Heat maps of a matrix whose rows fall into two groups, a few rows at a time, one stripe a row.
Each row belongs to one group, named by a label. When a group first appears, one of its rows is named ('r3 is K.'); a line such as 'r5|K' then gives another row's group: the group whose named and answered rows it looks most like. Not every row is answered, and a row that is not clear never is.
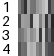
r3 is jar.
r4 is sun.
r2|jar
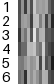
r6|sun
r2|jar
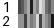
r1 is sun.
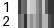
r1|sun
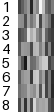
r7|jar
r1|sun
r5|sun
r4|jar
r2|jar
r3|sun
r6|jar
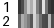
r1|sun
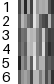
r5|sun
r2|jar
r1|sun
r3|sun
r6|jar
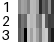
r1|jar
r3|sun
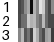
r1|sun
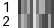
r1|sun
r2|jar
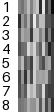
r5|jar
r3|jar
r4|sun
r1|jar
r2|sun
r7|sun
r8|jar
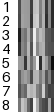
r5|jar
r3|sun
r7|sun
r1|jar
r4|sun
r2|jar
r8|jar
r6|jar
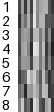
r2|sun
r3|jar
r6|sun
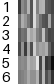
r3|sun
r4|sun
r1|sun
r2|jar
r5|jar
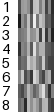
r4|sun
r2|sun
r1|jar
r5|sun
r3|jar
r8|sun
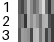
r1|sun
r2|sun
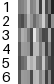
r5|sun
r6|jar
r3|jar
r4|jar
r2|sun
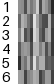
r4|jar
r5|sun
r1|jar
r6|jar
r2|jar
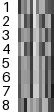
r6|jar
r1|sun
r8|sun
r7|jar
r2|jar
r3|jar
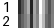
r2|sun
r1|sun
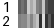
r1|sun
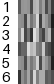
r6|sun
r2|jar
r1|jar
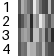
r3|jar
